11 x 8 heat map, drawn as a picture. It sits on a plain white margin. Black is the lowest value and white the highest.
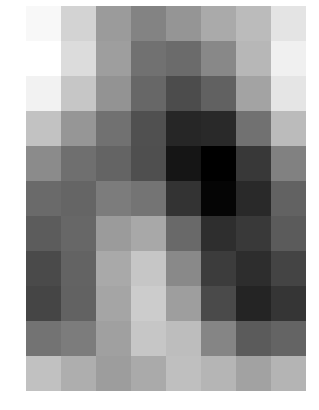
Ninth with the lowest average: middle right. Average level on the scale: 50%. Ninth with the highest average: top left.
